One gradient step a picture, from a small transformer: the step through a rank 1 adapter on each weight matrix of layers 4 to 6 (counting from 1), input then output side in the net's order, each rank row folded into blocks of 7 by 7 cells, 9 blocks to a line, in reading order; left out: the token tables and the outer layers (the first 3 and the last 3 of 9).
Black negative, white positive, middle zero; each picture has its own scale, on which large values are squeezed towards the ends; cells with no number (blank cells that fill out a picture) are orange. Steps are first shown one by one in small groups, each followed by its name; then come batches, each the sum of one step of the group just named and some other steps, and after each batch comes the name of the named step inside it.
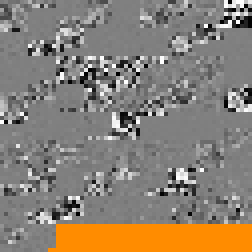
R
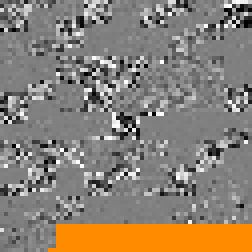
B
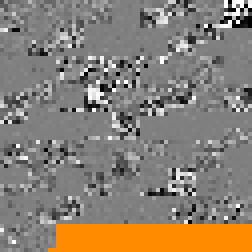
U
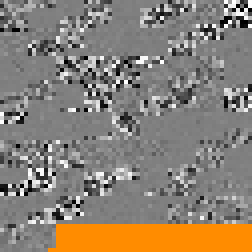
R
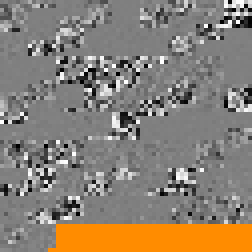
R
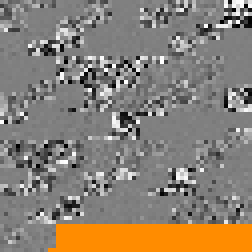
R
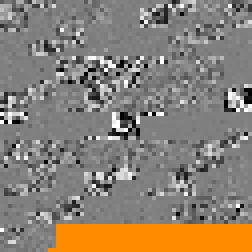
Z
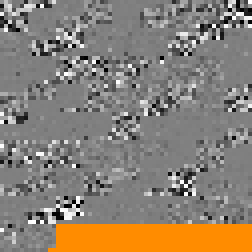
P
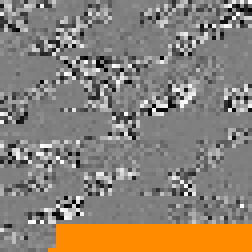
P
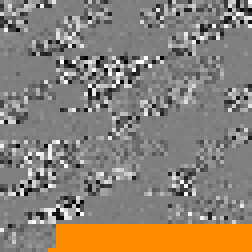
P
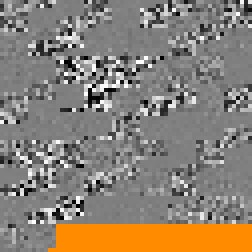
P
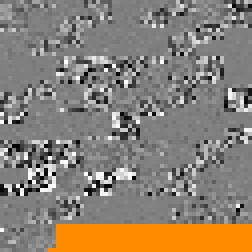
Z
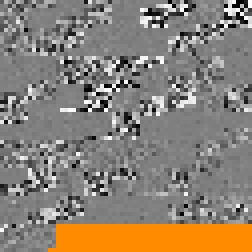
Z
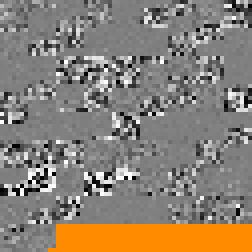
Z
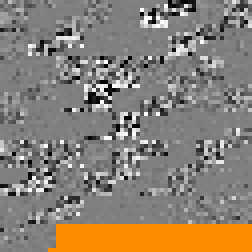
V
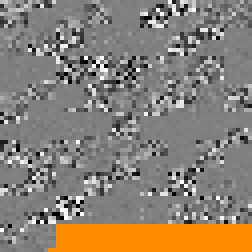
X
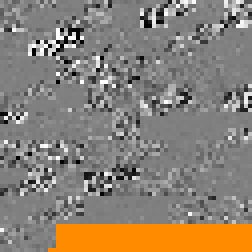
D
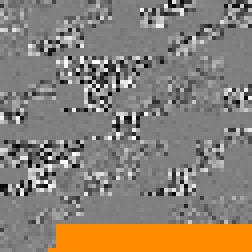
V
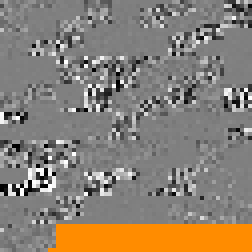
X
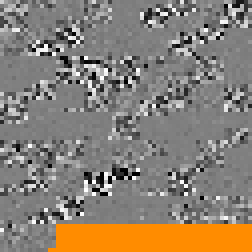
X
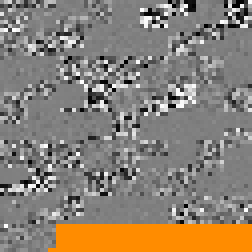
V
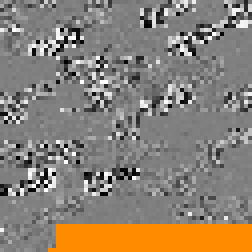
D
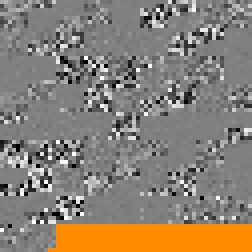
X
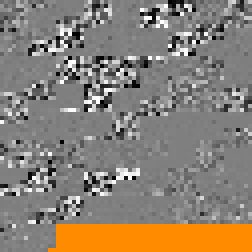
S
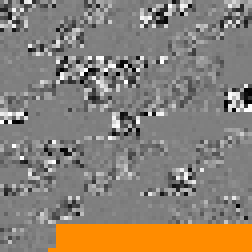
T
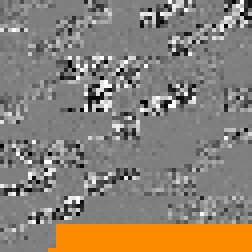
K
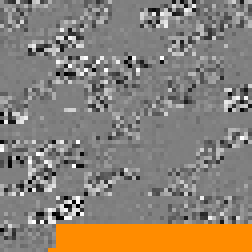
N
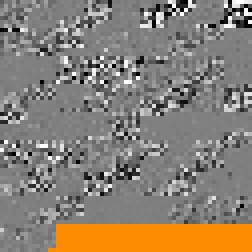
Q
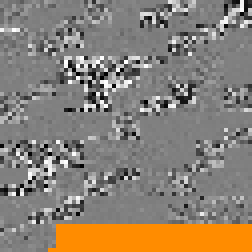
K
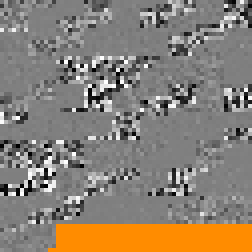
K
